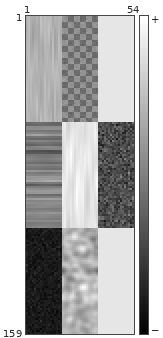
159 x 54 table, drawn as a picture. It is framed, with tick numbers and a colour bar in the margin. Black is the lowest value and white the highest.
The table splits into 3 rows of 3 panels. Panel 1,1: high, streaked downward, faint in contrast. Panel 1,2: middling, checkered. Panel 1,3: very high, flat. Panel 2,1: middling, streaked across. Panel 2,2: very high, streaked downward, faint in contrast. Panel 2,3: low, fine-grained. Panel 3,1: very low, fine-grained, faint in contrast. Panel 3,2: high, blotchy. Panel 3,3: very high, flat.
